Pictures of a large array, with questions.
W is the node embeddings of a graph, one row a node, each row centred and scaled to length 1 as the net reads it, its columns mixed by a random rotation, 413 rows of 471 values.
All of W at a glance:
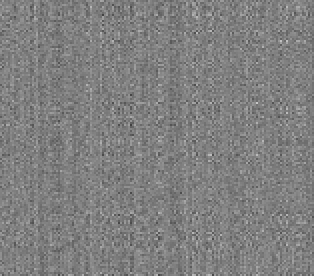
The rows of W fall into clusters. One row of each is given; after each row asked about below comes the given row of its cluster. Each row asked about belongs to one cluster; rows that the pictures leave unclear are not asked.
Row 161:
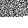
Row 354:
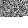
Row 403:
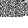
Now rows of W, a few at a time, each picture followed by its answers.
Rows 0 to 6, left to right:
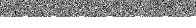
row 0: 403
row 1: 161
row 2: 161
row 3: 354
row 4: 354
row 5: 403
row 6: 354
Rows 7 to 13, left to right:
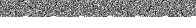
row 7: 403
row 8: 354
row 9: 403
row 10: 403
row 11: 403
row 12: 403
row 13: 161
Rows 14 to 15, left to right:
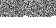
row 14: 403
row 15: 403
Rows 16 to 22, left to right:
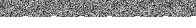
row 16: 354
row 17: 403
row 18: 354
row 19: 403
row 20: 354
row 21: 354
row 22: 354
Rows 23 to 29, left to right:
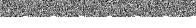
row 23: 354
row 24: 403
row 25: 403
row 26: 403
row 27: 161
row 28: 403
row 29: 403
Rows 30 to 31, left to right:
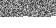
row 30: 161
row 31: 354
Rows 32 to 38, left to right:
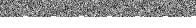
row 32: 161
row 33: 354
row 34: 403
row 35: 403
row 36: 354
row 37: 354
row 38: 161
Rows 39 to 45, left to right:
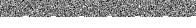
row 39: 403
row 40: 354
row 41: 161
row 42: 403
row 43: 161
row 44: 403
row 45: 354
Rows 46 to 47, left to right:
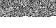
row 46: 354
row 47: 354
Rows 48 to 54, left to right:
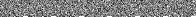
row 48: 161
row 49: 161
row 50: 161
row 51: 354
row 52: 161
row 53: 161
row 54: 403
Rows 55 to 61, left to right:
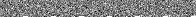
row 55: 354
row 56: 161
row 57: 354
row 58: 354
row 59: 161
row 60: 403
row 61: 403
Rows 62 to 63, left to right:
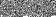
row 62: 403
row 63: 403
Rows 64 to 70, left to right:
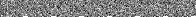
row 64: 403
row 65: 161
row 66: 354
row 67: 161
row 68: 354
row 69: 161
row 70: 161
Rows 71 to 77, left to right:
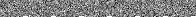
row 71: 354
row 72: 403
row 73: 354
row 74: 403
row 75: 354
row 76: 161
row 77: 354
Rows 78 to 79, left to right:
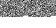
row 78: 403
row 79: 354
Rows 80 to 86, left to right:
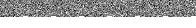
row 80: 161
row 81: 354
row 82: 161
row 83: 354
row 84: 403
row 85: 354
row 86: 161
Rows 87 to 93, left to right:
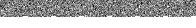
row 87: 354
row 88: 161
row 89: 161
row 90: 403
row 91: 161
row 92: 161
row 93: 403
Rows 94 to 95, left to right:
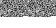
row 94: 354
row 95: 354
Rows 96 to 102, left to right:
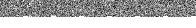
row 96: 161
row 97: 403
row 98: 161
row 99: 354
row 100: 354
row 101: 161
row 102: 161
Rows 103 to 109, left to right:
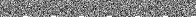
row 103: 403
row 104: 403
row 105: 403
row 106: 403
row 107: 161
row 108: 403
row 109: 161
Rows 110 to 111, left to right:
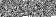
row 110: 354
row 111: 403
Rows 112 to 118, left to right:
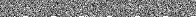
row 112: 161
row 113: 354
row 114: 161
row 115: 403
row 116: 161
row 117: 161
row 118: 354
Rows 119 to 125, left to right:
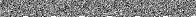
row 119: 354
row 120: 161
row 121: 403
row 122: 354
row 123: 354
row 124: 161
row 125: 403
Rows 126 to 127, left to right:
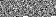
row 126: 161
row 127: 161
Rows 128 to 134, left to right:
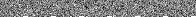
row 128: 161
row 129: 354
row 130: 161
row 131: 354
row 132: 403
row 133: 354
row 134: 161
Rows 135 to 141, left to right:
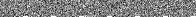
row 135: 161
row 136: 403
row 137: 161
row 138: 403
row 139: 354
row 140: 161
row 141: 403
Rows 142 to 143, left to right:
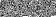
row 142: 354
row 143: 403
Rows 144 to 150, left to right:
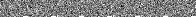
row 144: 161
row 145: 354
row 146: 403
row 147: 161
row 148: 403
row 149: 403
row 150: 161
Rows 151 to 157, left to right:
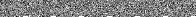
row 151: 161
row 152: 403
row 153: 354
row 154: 354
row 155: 354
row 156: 161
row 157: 354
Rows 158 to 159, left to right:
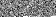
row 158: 161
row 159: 403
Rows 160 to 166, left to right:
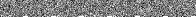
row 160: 403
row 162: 403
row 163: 403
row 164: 403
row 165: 354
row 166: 161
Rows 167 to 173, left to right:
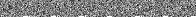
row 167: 403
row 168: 403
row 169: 403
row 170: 403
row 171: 161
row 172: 403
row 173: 354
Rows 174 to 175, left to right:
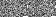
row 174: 161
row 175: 161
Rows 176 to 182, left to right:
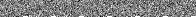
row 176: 161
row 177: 403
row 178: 403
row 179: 161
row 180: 161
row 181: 354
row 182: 354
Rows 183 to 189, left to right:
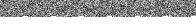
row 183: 354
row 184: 354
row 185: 403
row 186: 403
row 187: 403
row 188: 403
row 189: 403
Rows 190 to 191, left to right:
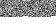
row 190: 354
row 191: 354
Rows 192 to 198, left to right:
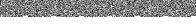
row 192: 403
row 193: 161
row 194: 354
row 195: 161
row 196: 403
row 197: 354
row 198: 354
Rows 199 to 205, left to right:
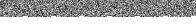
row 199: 354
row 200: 161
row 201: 403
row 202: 354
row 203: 354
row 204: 161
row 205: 403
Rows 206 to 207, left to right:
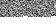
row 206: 161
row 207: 161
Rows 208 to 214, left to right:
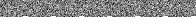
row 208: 354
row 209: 354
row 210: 161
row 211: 161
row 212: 161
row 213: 354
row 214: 161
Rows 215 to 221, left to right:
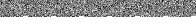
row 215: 161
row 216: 161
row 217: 161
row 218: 354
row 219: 354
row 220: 403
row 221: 403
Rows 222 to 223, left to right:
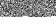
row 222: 403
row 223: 161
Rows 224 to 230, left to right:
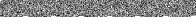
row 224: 354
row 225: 161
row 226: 354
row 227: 161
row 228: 354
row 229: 354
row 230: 403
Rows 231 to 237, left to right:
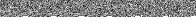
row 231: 354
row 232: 354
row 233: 354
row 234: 354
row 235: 161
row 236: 403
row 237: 403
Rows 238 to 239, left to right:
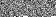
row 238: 161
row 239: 161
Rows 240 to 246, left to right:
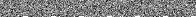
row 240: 354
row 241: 161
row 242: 354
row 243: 403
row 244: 403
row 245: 161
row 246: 161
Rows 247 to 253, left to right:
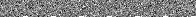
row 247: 161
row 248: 354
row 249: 161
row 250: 403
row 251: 354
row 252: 403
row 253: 161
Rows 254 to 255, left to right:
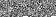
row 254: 354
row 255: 354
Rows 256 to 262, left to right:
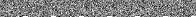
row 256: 354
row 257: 403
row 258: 161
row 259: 354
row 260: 354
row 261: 354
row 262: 403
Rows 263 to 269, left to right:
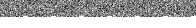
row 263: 161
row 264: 161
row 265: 403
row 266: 354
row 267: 403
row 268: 354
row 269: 403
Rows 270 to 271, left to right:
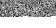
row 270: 161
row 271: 354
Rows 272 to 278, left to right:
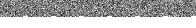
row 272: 403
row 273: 161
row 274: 161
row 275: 354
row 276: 161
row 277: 354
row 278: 403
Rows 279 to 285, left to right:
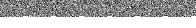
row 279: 161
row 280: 403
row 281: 161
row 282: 161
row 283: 354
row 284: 354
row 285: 161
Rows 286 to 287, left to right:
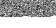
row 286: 354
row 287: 403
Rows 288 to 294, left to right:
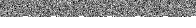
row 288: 354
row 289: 403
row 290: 403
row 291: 161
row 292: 403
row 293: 354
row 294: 161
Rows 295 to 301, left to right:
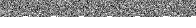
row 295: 354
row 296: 403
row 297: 403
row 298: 354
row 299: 354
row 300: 161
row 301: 403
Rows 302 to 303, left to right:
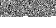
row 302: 403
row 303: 161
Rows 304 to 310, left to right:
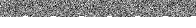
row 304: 403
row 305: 354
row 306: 354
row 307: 403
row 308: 161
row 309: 354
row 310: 354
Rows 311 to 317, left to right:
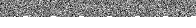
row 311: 161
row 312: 403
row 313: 354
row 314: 161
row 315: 161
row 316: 161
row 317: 354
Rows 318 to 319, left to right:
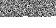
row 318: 161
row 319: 161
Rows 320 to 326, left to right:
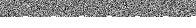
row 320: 161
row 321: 403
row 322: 403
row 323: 403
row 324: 354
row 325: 161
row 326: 354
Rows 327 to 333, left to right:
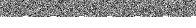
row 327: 403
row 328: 354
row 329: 354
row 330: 403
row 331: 354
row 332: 403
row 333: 403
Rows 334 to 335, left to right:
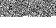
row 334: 403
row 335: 403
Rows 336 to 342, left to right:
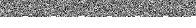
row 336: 354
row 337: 161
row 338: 403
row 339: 354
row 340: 161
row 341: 403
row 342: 161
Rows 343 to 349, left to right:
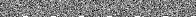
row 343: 161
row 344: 354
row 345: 403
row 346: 161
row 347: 161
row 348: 354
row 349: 354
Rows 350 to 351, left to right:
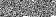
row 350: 354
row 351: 403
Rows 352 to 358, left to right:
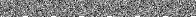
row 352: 403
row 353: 161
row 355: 354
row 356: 403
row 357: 354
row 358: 354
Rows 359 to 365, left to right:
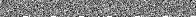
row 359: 354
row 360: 403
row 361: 354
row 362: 161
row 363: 161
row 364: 403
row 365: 403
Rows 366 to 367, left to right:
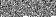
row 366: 403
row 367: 403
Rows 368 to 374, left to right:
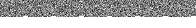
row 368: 403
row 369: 161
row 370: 403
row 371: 161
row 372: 161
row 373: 354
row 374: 161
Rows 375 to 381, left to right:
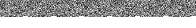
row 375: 354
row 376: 354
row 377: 161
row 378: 354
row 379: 354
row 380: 403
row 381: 354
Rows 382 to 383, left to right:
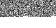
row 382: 161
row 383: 403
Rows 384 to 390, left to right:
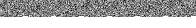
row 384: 354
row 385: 403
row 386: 354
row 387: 354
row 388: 354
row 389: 403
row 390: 354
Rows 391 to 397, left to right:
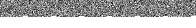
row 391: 403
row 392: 161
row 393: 354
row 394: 354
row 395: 403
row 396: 161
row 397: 403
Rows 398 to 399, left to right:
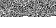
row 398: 354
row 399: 354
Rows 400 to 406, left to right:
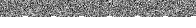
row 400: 403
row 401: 354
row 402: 354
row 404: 403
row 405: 403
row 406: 354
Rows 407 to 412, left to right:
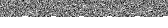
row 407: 403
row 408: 354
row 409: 161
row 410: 161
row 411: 354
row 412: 354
